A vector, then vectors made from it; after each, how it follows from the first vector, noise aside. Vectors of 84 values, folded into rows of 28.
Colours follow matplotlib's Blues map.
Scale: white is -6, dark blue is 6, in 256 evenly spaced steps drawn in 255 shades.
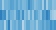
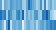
scaled up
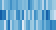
scaled up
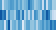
scaled up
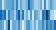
scaled up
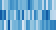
scaled up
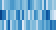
scaled up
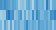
reversed
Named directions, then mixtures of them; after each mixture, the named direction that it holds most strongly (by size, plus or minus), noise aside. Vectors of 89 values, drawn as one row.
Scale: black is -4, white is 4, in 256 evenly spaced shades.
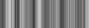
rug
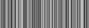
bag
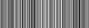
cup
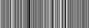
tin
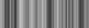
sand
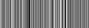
tin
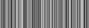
bag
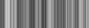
sand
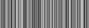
bag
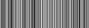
cup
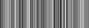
tin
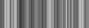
sand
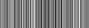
cup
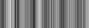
rug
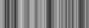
sand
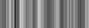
rug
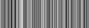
bag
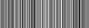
cup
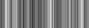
sand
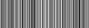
cup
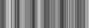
rug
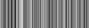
bag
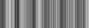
rug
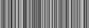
bag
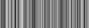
bag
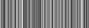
bag
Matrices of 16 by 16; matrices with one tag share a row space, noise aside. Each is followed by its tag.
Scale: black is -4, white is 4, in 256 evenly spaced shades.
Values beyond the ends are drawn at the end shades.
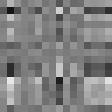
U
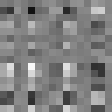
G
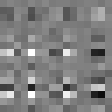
G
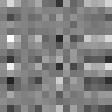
U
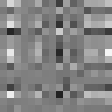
U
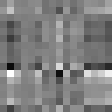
U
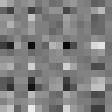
G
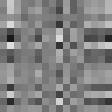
U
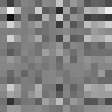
U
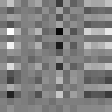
U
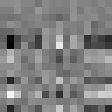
U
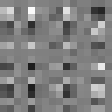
G
